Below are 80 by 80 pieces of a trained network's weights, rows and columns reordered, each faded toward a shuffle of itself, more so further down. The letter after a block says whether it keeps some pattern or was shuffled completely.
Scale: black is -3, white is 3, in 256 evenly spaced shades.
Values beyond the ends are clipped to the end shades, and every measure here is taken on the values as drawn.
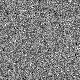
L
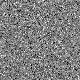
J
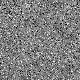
J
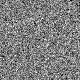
L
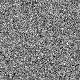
J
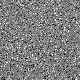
L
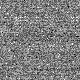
J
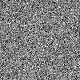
L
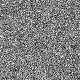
L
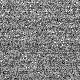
J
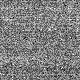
J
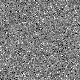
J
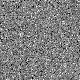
J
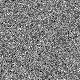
L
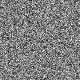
L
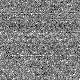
J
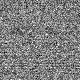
J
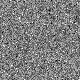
L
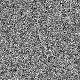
L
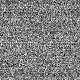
J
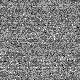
J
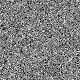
L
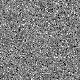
J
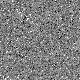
L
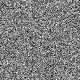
L
